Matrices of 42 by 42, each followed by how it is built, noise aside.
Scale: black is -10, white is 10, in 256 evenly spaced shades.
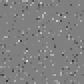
sparse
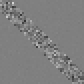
banded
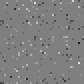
sparse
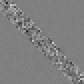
banded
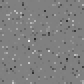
sparse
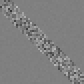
banded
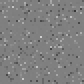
sparse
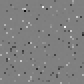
sparse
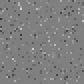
sparse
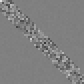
banded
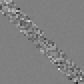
banded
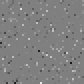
sparse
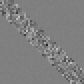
banded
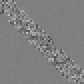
banded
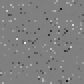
sparse
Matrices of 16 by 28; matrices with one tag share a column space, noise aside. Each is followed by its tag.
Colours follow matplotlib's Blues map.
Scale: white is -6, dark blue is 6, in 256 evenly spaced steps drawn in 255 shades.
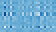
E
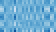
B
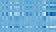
E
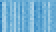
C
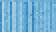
C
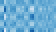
B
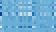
E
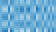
B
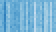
C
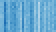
C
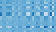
E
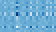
E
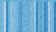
C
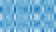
B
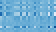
E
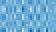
B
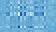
E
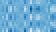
B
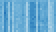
C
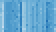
C
